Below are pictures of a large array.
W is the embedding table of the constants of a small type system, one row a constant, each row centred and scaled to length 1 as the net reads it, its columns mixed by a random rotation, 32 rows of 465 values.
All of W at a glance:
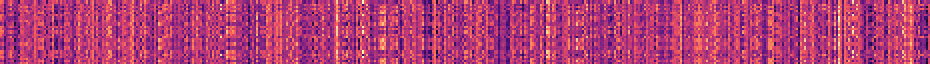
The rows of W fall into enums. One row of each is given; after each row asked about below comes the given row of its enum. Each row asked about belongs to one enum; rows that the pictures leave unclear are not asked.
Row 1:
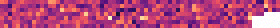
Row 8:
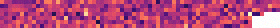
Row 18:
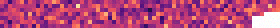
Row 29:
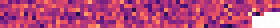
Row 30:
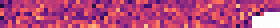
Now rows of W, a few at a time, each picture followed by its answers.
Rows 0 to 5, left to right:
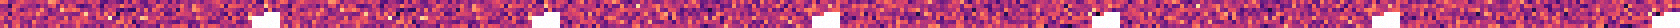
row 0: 1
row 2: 18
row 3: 29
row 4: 18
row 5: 29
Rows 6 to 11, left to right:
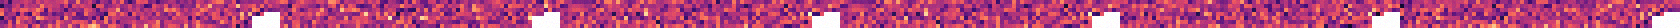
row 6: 30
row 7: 1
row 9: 8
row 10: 29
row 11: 30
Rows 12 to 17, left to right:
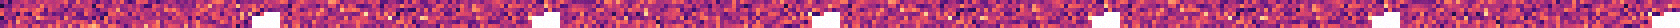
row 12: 30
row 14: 8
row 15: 1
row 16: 1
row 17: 8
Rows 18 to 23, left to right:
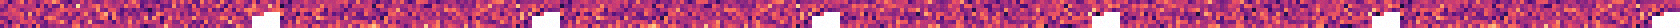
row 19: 30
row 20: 30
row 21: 29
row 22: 29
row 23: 30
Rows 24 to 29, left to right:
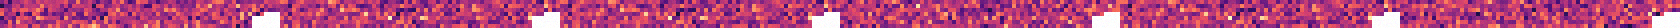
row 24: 30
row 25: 1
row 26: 1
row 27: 18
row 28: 1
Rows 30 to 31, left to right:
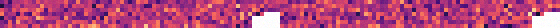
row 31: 29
